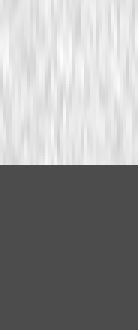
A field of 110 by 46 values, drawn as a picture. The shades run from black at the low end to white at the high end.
It is made of 2 by 1 panels. Panel 1,1: very high, streaked downward, faint in contrast. Panel 2,1: low, flat.
